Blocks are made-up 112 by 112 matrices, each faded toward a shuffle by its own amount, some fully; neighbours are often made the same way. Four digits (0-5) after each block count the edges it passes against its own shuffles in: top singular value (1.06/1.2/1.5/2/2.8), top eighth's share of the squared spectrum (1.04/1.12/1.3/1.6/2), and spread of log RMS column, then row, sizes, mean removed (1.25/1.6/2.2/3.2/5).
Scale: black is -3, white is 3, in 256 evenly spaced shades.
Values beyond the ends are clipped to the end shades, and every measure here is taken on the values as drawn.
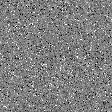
0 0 0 0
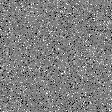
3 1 0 0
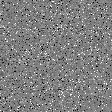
3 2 0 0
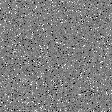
2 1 0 0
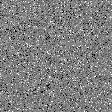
3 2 1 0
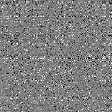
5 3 2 2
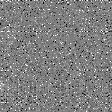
4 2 1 2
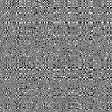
5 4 3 4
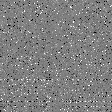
3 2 0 1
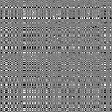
5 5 4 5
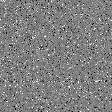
3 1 0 0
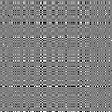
5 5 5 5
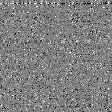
4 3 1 2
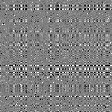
5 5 4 4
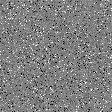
0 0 0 0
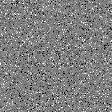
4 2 1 0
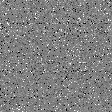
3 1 0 1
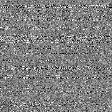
1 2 0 4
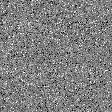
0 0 0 0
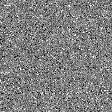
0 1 0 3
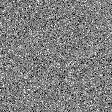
0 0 0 0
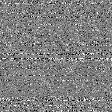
2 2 0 4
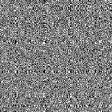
4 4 3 3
